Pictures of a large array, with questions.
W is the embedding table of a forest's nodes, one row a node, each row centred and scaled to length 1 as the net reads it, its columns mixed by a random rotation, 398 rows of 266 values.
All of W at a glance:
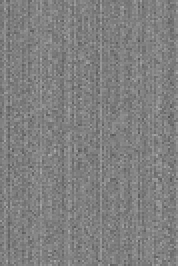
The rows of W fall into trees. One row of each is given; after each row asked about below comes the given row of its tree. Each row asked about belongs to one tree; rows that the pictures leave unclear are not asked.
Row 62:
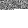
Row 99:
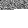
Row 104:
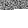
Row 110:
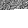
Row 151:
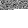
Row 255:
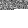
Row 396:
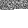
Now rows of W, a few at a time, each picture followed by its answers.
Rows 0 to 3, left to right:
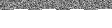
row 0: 396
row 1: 99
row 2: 255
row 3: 99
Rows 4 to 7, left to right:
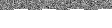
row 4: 99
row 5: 62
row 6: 99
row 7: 151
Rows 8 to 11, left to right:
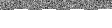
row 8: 104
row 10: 255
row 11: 104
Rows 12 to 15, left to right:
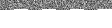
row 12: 110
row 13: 99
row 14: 255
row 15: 151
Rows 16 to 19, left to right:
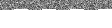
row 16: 99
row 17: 62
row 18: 62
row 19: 99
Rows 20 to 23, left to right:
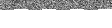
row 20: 104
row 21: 62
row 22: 110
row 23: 104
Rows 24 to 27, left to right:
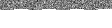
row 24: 396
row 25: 396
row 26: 255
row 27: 99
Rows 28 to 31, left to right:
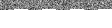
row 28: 151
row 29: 110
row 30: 151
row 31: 396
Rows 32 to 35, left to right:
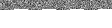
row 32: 151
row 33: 396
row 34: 110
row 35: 255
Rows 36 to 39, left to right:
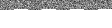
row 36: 110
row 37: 151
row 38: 255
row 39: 255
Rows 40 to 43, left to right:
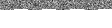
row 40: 104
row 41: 151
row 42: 151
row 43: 396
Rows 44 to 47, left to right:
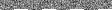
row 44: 104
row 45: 104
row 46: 104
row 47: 110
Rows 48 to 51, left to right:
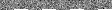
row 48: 110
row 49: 62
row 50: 104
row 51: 99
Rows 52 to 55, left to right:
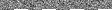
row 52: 110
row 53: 396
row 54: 151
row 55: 396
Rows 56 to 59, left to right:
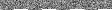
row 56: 104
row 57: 99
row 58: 104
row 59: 396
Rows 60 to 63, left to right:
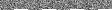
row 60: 99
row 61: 99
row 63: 396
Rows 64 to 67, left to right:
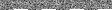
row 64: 151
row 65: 151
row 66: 151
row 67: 255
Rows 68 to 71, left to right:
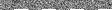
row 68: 104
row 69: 396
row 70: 62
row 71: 255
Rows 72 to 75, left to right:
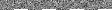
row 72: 99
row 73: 151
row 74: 151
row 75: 396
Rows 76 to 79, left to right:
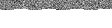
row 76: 104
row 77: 396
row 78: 110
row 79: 99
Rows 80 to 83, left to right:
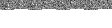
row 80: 396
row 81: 396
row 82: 99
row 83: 255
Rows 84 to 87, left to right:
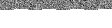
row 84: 99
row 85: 396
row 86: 110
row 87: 62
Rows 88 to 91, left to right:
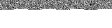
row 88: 99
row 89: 99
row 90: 62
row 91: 151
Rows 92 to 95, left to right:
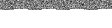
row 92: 104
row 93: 255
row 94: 255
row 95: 104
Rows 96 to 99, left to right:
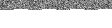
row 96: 396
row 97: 99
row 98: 62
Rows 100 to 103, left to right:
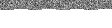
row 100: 396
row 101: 151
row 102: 396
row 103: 99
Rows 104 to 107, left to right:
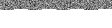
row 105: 151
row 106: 99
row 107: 110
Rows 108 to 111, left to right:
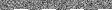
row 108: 396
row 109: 104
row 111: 151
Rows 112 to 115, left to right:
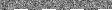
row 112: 396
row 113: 151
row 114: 110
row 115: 255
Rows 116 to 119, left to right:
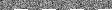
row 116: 62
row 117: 99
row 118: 110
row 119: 99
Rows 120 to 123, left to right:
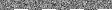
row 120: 255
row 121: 255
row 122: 104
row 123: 151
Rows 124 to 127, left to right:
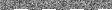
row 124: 104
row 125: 396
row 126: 151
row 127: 151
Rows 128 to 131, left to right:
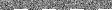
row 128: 104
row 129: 110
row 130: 62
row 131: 62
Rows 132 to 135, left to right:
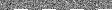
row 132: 151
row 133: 255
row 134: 110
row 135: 99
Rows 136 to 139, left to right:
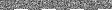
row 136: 255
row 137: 99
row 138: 99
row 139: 151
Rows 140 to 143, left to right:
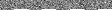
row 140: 99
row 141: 104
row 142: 110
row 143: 396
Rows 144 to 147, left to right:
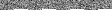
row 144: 151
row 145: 62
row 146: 110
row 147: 396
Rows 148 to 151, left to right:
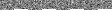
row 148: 62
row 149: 99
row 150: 99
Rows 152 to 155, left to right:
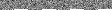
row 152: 62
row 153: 151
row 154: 62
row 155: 99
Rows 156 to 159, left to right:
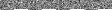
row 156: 396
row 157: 151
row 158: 255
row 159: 396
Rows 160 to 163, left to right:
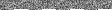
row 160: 396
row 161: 104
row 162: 62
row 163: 62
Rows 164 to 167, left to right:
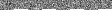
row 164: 151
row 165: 396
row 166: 99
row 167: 110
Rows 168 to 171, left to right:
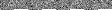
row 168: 396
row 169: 396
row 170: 62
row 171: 110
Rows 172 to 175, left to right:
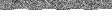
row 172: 104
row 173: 110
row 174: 110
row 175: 151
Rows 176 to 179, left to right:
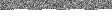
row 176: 110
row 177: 255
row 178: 396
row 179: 99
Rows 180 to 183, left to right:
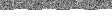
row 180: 99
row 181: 151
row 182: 396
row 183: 104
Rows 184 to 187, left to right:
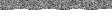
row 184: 110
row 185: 110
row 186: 104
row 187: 104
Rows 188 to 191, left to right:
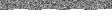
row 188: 151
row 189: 255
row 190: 104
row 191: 110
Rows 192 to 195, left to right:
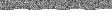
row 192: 151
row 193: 62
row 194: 104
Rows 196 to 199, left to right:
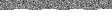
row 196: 255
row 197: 104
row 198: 104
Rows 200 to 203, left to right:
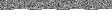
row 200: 99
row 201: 396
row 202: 396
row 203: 396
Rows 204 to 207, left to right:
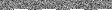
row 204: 62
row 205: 151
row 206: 110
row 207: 151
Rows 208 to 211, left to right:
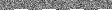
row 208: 99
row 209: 110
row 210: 110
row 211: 255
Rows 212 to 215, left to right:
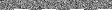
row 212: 62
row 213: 104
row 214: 104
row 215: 110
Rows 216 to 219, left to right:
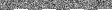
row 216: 151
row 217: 255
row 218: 110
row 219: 104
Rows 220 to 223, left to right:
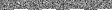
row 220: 396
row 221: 99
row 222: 151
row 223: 151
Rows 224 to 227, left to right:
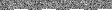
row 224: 110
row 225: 151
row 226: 151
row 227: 151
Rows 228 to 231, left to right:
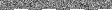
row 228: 151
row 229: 396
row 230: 255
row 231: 396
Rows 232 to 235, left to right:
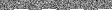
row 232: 396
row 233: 396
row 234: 99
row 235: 62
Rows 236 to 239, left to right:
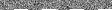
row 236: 396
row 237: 151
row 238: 104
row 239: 110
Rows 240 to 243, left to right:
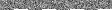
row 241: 255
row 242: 62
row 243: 99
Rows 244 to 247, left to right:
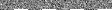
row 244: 151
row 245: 110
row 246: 396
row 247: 151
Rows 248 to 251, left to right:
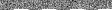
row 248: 151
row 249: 104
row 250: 104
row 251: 104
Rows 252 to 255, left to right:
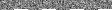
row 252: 62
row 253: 99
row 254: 151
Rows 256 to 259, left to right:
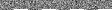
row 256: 99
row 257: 151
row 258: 104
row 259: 104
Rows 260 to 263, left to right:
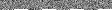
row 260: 62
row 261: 110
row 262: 62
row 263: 99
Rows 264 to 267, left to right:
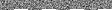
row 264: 151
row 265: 255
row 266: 104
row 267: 396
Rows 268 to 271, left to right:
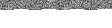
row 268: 396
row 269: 396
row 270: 396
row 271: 151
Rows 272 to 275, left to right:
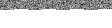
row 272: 396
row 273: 99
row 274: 255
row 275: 255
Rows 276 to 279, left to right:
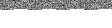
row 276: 396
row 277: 151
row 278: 99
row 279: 110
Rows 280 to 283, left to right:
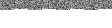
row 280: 99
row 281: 62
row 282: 62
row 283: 99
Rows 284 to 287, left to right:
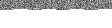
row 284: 99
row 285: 396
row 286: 110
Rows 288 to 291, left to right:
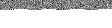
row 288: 62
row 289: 99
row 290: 110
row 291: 104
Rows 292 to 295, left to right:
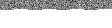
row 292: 99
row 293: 255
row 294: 104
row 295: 99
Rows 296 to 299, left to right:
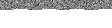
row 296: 99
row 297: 151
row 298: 104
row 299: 396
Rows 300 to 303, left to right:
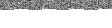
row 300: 396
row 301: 62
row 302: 99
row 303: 99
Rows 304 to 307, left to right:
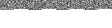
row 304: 396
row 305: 151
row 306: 99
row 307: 99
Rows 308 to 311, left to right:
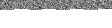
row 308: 62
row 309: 104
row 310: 62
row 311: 62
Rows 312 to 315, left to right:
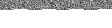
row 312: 99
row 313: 110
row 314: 99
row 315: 255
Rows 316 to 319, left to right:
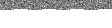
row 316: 99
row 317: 255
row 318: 62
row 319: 99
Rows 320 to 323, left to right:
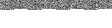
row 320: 104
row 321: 151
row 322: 62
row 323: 99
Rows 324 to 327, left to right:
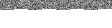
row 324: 396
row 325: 151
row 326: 99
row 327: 62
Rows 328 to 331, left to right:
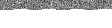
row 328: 99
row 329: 104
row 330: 255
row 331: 104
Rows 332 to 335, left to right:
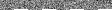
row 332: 99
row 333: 62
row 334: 396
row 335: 104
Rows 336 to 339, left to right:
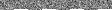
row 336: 396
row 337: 62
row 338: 104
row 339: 255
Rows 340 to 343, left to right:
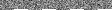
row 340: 255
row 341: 62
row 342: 110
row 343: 151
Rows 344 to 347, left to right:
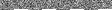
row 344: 151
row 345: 396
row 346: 396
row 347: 110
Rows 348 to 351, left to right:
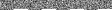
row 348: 151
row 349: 396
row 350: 99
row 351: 104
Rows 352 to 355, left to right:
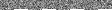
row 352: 396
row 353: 62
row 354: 62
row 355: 110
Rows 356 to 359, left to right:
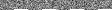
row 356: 255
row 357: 110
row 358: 104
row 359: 396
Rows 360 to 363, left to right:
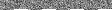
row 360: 104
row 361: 104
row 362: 99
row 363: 255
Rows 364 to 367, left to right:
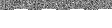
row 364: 104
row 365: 151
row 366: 99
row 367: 62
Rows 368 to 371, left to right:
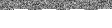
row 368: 62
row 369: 151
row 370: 396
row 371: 104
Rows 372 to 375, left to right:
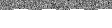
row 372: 99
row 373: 255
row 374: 62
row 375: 99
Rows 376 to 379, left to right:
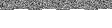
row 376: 396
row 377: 99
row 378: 396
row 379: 104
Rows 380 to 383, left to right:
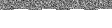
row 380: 104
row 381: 396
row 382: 255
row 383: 99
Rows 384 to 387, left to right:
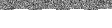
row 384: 104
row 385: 104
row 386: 255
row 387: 104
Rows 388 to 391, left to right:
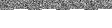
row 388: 396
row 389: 99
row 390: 151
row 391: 151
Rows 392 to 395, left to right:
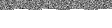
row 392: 62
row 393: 62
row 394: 104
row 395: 104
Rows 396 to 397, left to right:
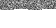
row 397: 62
